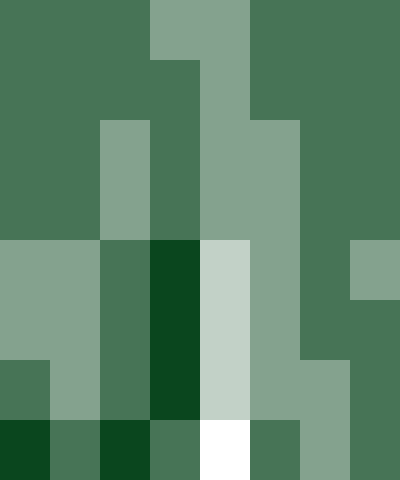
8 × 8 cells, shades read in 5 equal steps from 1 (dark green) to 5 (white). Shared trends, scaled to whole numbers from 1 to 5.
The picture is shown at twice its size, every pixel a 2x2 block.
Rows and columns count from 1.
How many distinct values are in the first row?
2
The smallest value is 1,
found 5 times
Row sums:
18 17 19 19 21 20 20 18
